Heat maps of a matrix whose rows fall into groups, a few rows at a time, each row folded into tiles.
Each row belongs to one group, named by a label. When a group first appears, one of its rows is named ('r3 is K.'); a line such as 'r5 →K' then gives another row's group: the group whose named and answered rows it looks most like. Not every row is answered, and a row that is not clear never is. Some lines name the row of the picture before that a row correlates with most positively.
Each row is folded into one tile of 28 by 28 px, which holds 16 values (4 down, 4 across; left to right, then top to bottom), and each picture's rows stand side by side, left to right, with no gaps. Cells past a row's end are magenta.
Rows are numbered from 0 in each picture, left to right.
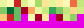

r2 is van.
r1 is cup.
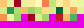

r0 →van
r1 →van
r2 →van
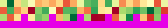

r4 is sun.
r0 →cup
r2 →sun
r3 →cup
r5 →van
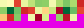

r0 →van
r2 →cup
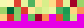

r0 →van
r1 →cup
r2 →van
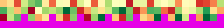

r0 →van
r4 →van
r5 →sun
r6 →sun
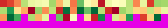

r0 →van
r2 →cup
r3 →van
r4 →sun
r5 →sun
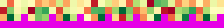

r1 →sun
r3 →sun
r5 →sun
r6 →sun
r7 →sun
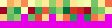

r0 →sun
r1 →cup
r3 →cup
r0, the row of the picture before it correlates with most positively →1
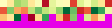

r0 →sun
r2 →van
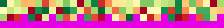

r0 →cup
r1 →cup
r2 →cup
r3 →cup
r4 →sun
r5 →cup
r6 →cup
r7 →van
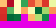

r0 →sun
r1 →van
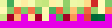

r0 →cup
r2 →cup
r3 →sun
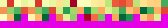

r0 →sun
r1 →sun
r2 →van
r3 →van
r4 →van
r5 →van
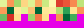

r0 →cup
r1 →cup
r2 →van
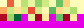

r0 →sun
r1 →cup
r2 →cup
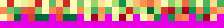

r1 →sun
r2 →sun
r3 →cup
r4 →cup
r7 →cup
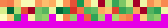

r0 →van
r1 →sun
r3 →van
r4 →cup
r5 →sun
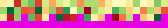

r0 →van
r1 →cup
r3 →cup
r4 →van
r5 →sun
